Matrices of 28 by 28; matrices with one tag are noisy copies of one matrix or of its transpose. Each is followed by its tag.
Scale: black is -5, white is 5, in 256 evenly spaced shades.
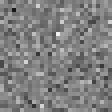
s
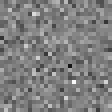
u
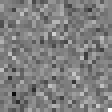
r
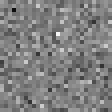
s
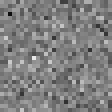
s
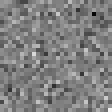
r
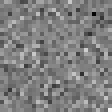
r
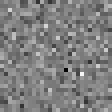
u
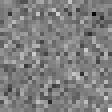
r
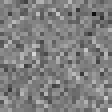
r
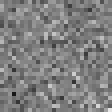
r
